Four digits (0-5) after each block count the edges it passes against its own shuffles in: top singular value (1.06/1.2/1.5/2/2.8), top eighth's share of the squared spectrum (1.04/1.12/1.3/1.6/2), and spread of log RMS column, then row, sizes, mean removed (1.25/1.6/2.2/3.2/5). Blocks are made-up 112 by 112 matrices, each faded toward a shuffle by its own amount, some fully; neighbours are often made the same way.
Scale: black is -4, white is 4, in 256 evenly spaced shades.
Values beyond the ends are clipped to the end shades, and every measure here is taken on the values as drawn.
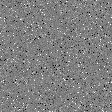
0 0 0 0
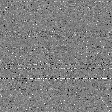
3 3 0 3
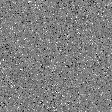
0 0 0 0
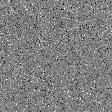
0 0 0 0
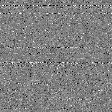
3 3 0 3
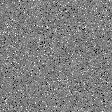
0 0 0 0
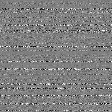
2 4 0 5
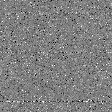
2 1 0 1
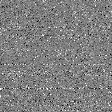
2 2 0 3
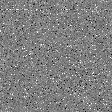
1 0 0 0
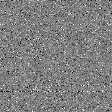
2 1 0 2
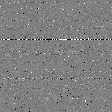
4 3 0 2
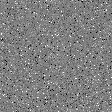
0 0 0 0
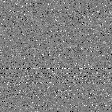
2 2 0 2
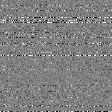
3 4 0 4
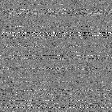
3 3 0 4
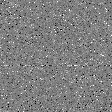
1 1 0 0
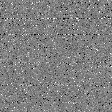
2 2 0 2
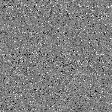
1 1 0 2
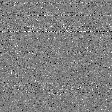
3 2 0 3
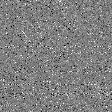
1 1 0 2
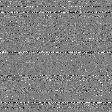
3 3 0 4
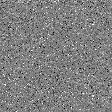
0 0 0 1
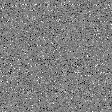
1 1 0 2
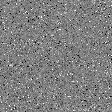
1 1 0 1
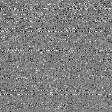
2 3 0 4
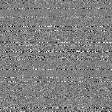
2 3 0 4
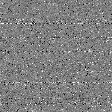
2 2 0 2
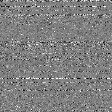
3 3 0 4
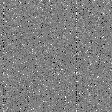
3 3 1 0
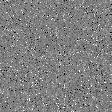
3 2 1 0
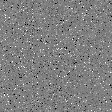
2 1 0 0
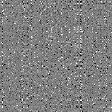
4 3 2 1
